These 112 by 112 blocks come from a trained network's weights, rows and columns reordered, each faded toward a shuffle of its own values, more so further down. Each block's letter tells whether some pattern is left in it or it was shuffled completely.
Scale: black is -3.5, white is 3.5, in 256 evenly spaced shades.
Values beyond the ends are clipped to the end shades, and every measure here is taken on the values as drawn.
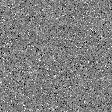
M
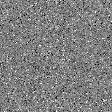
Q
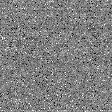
Q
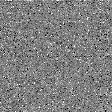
Q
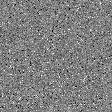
M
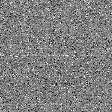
Q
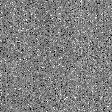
Q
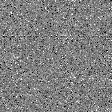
Q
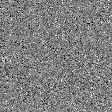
Q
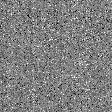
Q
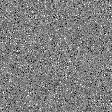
Q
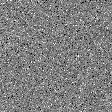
M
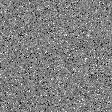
M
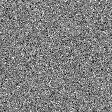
M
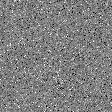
M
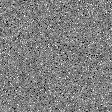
M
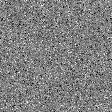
M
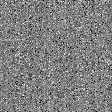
Q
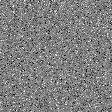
M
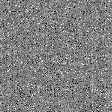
Q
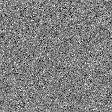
Q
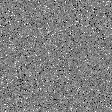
M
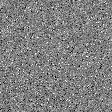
M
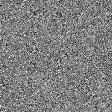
Q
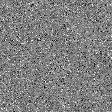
Q
